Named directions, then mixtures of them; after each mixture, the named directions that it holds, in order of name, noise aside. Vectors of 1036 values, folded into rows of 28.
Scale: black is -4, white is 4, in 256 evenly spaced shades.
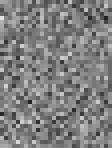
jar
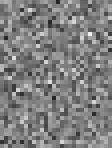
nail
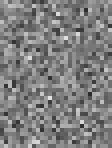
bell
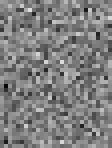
bell, jar, nail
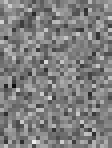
bell, nail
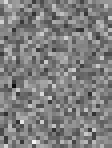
bell, jar, nail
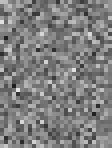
bell, jar, nail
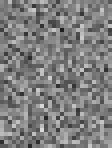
bell, nail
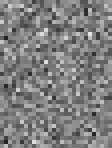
bell, nail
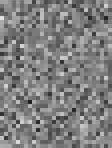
jar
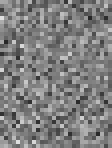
jar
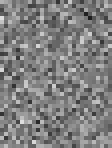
jar, nail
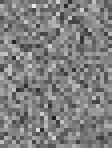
bell, jar, nail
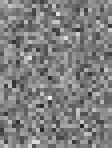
bell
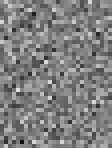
bell, nail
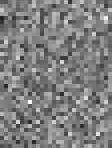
jar
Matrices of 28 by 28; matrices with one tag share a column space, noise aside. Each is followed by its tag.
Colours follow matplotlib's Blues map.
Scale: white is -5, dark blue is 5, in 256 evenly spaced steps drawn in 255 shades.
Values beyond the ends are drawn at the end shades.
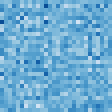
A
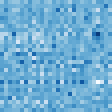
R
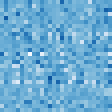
R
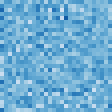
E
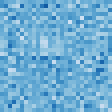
A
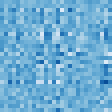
R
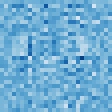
A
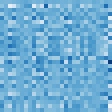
A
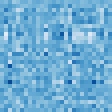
R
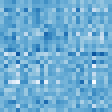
R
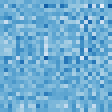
A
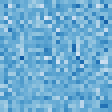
A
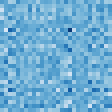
E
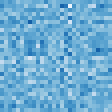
A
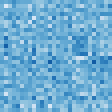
A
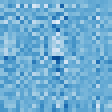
A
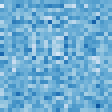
A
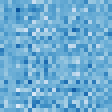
E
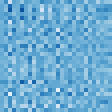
E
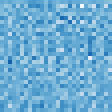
A
